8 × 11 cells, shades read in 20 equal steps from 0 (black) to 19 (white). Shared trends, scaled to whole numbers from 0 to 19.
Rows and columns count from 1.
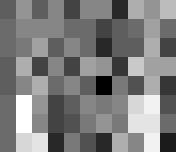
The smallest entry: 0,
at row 5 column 7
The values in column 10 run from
11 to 18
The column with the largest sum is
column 10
